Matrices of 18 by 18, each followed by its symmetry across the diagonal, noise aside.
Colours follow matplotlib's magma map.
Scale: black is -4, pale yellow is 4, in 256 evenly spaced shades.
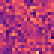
antisymmetric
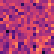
neither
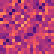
symmetric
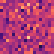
neither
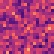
symmetric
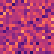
antisymmetric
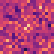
symmetric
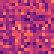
antisymmetric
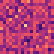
symmetric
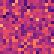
neither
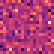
antisymmetric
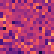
neither
